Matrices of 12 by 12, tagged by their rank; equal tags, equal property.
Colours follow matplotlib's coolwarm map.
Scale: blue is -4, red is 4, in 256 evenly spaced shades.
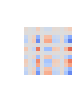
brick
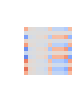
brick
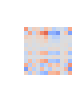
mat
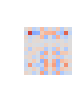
mat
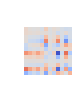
mat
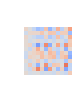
mat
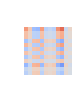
brick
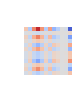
brick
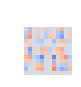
mat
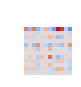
mat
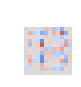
mat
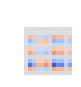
brick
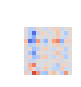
mat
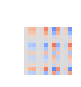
brick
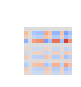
brick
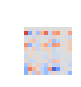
mat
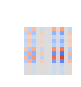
brick
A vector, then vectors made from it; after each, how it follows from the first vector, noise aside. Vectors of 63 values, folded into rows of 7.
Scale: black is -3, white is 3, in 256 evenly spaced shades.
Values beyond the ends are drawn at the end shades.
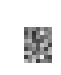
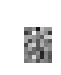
reversed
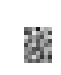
reversed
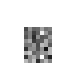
copied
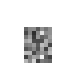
copied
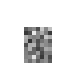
reversed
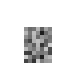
negated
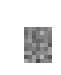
shrunk
